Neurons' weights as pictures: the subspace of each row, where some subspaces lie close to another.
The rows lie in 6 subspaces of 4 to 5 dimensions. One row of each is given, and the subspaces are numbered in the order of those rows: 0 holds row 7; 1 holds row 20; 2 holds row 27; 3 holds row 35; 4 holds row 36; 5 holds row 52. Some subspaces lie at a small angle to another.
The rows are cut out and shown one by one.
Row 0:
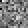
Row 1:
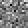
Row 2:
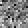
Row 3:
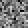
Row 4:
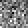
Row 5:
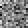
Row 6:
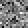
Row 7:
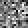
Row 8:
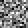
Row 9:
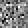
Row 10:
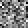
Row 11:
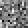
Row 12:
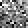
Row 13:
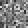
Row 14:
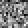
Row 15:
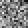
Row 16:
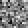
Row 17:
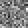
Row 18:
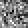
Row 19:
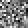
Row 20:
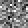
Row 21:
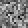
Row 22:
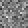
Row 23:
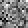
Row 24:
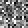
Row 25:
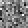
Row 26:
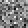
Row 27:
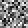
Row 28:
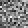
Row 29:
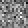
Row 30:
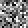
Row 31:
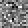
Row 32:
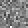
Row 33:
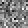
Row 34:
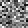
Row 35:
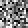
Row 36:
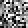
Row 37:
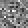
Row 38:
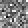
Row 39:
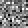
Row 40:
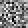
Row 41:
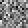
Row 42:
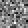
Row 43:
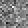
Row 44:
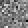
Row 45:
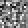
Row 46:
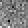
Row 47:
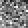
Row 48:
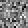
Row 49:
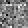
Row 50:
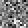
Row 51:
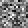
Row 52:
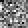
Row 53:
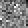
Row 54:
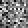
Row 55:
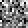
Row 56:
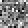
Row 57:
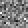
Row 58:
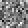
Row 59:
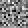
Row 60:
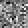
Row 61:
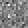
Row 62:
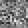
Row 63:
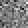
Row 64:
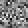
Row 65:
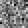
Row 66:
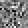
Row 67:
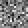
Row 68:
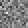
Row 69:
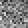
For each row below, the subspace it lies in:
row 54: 3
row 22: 1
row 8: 5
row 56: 0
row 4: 5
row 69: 0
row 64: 3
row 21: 0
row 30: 5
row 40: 4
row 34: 1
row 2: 0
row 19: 3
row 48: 5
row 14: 0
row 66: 5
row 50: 5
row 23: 3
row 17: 1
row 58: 3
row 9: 0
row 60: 5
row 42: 0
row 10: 1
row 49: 0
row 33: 5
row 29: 3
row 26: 0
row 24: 5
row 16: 0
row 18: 0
